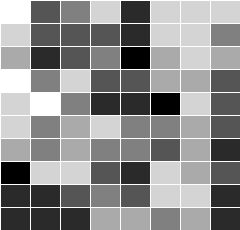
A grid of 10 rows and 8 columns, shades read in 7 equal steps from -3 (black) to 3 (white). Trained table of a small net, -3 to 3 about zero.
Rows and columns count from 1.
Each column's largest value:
3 3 2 2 1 2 2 2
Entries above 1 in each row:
5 3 1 2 3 2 0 3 2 0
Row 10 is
-2 -2 -2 1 1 0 1 -2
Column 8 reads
2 0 1 -1 -1 -1 -2 -1 -2 -2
